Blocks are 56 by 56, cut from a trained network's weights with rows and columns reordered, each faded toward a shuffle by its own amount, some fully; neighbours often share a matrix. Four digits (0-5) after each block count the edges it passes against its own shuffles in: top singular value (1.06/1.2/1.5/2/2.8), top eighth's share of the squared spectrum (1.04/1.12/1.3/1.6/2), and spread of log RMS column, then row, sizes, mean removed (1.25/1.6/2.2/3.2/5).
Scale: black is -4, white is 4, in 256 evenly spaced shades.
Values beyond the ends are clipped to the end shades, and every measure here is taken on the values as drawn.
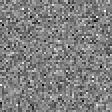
2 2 0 0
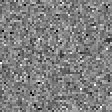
2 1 0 0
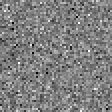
1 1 0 0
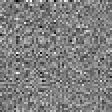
4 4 2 1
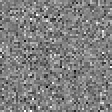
3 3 2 1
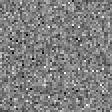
2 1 0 0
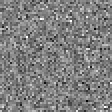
3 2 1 1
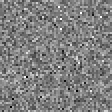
1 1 0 0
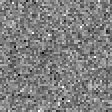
0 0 0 0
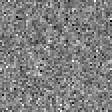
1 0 0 0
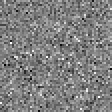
2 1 0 0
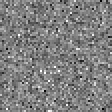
0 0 0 0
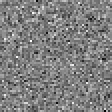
2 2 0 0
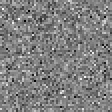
3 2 0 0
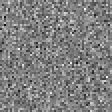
0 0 0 0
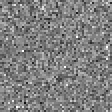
0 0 0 0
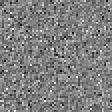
2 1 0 0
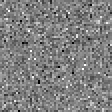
0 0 0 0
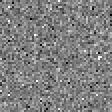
1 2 0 1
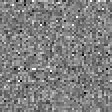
2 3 1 1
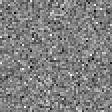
1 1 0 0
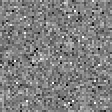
2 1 0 0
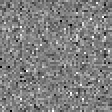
2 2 1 0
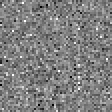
1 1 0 0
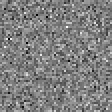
1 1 1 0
